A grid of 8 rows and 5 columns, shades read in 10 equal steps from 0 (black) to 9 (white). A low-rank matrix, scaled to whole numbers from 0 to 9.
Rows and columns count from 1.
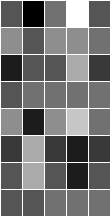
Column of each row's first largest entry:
4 1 4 2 4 2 2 3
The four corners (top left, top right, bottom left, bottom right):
3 3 3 4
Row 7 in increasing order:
1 3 3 3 6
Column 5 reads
3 4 2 4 4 2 3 4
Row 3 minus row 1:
-2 3 -1 -3 -1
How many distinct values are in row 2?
3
